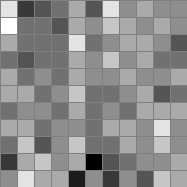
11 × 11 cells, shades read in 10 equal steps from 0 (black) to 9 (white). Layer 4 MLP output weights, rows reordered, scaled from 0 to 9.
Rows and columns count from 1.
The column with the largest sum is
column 5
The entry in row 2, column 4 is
3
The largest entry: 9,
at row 2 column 1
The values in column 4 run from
3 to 6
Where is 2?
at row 1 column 2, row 10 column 1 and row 11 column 7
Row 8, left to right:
6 6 4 5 5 4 6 6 5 8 5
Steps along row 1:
down up up up down up down up down same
